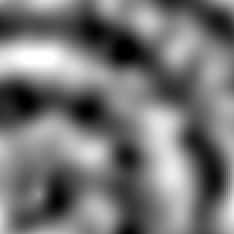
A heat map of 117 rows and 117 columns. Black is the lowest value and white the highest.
The ninth with the highest average is the top left. Concentric rings centre on the bottom left. The halves do not mirror each other. The top middle is the ninth with the lowest average.
